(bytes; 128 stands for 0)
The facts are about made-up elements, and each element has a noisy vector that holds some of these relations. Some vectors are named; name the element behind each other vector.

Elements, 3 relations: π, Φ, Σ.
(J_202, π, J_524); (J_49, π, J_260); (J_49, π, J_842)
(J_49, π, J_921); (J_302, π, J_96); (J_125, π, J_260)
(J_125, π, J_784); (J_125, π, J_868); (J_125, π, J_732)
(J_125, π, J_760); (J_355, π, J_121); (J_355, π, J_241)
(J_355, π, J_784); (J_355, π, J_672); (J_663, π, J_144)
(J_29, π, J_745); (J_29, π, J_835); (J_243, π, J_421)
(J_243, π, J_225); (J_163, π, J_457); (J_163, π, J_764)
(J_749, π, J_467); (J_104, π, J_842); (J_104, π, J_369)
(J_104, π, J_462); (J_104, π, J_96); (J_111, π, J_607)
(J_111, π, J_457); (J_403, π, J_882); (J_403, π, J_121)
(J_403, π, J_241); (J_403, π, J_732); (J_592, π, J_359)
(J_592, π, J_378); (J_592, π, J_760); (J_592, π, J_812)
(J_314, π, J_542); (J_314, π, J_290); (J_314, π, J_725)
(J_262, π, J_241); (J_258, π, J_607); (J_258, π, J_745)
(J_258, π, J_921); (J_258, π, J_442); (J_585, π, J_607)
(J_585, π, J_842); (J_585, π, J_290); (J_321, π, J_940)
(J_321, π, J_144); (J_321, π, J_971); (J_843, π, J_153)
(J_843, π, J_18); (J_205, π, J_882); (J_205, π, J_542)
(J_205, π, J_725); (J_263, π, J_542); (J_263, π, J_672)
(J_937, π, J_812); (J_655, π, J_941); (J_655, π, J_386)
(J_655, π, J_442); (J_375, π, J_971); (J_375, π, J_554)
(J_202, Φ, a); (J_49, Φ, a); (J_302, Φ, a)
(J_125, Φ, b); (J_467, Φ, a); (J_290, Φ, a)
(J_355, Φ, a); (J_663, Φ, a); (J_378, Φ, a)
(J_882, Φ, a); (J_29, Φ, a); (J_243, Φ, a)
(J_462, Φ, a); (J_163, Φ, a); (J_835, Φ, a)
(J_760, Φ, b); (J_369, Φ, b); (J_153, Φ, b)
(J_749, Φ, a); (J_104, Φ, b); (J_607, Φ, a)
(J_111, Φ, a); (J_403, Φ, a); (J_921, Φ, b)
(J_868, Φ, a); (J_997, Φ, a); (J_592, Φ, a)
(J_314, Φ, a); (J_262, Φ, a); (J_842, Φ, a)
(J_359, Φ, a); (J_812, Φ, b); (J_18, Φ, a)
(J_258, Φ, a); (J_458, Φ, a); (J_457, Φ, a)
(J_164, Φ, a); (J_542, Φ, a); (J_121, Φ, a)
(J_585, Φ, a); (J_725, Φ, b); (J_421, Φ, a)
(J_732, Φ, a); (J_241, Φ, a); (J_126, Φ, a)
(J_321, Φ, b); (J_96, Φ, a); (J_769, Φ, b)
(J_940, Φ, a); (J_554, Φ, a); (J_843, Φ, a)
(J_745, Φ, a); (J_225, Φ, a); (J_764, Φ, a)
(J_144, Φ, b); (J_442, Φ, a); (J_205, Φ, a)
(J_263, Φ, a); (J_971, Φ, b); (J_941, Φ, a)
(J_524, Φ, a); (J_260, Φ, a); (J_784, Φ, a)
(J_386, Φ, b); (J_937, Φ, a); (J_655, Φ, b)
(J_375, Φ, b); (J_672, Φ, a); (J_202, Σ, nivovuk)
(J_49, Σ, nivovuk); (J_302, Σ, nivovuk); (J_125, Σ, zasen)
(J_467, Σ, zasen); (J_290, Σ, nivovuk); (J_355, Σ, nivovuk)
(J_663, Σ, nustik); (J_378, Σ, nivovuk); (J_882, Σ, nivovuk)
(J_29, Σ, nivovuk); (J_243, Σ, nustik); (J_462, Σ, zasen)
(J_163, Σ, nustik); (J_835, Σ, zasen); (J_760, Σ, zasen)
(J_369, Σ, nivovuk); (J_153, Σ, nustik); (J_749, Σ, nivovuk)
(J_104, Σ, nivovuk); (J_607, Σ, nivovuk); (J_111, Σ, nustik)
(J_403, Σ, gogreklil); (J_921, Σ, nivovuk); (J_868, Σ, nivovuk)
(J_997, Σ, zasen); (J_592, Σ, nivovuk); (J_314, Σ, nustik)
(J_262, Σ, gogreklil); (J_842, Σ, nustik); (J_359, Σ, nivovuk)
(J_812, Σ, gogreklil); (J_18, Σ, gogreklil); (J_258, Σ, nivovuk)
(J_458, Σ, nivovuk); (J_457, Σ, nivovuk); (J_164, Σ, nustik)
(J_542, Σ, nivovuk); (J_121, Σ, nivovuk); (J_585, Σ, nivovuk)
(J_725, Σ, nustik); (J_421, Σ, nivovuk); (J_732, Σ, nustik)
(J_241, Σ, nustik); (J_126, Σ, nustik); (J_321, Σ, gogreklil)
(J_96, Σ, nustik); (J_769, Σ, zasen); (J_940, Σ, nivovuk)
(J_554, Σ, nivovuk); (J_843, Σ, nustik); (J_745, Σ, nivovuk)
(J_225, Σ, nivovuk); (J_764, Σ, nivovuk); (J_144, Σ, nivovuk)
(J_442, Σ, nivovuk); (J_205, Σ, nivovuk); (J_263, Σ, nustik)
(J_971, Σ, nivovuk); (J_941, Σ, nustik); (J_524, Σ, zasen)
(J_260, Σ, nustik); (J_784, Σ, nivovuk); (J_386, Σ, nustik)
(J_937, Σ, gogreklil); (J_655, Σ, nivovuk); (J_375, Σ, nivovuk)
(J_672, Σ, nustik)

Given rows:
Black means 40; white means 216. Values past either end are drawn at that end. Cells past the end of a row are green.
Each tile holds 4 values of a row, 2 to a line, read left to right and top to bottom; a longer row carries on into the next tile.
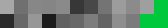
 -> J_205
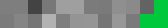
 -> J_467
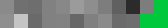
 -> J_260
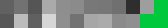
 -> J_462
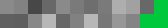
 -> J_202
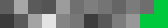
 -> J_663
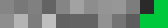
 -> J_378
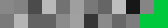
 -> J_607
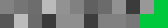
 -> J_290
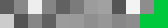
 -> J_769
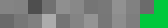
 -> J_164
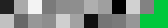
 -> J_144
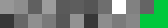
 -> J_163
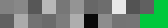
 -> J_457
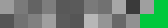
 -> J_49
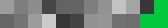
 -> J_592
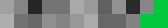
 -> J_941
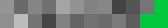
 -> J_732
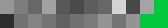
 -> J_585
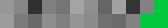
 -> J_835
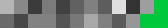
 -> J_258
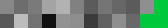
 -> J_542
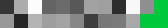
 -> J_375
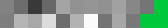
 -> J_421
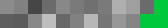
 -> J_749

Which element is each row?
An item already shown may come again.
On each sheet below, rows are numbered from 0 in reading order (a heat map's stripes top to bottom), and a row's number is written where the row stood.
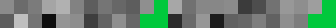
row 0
J_542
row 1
J_205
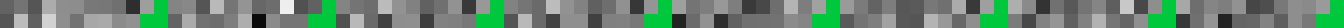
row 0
J_462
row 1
J_457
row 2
J_290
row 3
J_290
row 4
J_314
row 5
J_49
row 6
J_29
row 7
J_263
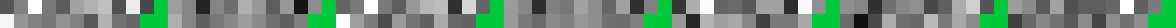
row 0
J_812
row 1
J_442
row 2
J_760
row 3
J_835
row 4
J_375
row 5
J_843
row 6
J_111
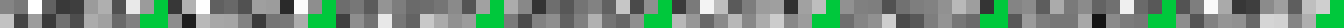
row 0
J_125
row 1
J_321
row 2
J_302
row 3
J_29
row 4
J_369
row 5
J_937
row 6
J_764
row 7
J_104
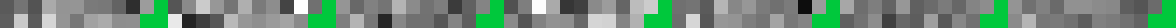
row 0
J_96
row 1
J_153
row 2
J_121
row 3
J_104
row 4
J_842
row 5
J_262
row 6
J_868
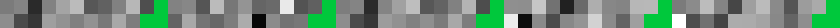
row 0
J_18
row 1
J_457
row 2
J_18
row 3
J_655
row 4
J_386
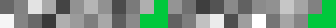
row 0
J_921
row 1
J_243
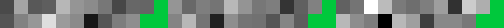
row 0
J_940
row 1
J_241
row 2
J_725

